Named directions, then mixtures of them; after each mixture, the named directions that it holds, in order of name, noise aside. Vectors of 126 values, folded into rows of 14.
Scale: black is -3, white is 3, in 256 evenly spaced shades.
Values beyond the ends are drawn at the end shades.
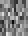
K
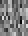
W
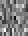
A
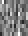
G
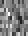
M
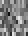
A, M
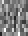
A, G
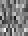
A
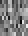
W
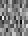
A, W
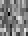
A, M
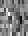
M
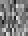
A, K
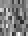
G, M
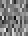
A, W
